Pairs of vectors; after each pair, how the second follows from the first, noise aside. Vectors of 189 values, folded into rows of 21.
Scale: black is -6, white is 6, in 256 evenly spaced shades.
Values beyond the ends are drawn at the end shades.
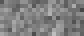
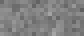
shrunk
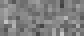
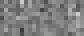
reversed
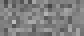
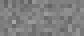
shrunk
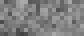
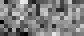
scaled up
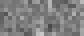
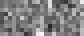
scaled up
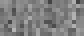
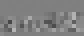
partly zeroed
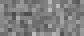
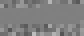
partly zeroed
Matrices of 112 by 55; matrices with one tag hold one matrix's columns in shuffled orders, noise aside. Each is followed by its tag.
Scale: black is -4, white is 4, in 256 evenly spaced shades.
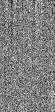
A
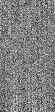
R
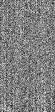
R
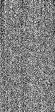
A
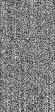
R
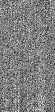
R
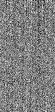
A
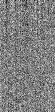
A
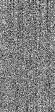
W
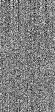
W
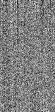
A
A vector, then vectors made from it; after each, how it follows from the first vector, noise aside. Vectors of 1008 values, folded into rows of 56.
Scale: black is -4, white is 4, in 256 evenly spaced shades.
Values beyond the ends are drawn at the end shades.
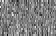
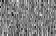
negated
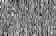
copied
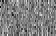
negated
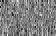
negated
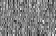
reversed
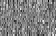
reversed
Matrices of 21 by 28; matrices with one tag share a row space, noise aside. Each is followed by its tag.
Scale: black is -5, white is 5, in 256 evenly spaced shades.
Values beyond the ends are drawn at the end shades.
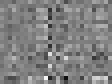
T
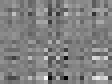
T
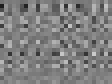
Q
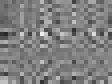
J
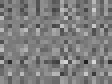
Q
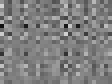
Q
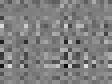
Q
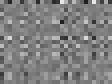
Q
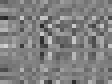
J
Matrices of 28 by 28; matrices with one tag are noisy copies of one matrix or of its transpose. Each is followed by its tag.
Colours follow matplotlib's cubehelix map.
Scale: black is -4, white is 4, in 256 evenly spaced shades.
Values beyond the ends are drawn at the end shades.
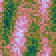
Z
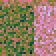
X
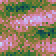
Z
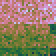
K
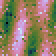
Z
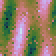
Z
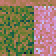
X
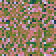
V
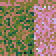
X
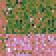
X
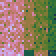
K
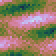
Z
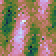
Z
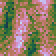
Z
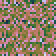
V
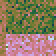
X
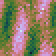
Z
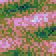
Z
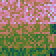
K
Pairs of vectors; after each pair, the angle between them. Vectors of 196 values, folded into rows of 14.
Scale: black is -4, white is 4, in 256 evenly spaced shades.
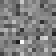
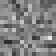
partly aligned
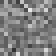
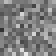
orthogonal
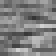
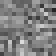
partly aligned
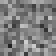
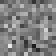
nearly opposite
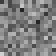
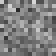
partly opposed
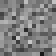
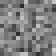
partly aligned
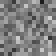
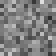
nearly opposite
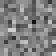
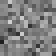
partly opposed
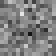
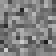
partly opposed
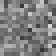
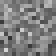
orthogonal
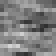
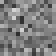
orthogonal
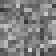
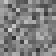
partly opposed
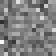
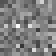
orthogonal
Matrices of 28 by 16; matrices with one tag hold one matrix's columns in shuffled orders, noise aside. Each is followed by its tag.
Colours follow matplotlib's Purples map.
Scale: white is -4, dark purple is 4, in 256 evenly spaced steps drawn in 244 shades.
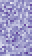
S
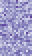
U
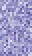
S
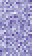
U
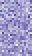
U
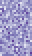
S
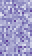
S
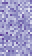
U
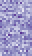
U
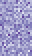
U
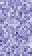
S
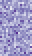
S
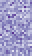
U
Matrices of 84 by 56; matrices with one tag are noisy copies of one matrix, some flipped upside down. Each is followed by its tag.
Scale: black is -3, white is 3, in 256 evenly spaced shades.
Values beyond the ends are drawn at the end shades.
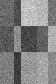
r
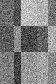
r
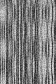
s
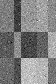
r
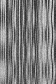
s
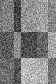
r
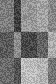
r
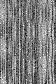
s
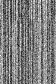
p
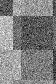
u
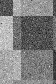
u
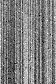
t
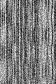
s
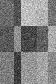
r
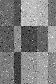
r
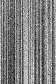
t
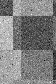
u
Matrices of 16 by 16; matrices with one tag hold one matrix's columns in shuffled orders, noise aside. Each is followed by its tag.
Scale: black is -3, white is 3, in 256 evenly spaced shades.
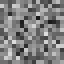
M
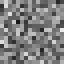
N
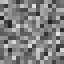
M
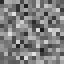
N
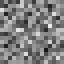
N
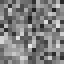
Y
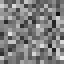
M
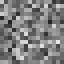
M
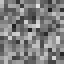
Y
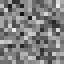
N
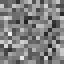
M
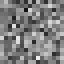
Y
